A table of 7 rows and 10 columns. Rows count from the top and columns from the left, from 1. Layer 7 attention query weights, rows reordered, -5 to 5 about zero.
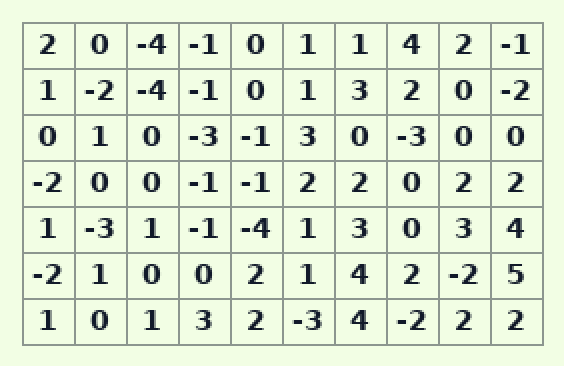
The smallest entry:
-4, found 3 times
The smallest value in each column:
-2 -3 -4 -3 -4 -3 0 -3 -2 -2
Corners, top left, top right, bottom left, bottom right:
2 -1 1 2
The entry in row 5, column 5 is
-4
